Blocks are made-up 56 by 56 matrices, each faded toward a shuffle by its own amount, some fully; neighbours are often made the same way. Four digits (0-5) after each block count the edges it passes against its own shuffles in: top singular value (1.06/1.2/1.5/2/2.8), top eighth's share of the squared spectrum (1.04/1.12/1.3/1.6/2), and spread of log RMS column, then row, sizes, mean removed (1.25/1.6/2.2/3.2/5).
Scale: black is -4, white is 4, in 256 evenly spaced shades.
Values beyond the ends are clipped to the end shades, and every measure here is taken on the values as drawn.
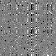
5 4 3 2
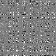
2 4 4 3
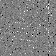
2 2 1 0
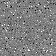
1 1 0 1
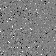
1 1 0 0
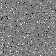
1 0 0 0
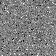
0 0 0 0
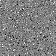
0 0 0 0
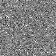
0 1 0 2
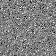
0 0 0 0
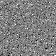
0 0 0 0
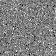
0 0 0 0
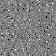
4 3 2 1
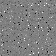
2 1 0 0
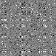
4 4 2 2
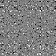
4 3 1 2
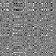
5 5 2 3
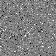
2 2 0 0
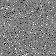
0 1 0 0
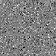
3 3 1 1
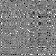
4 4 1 2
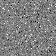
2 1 0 0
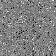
2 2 1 0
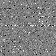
2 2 0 2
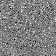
0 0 0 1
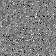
1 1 0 1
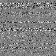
2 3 0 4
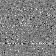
2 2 0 2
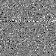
1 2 0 2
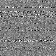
2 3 0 3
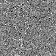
1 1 1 0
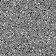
0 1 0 0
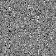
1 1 2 0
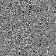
1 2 2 0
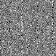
1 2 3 0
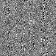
1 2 3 0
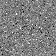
1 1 1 0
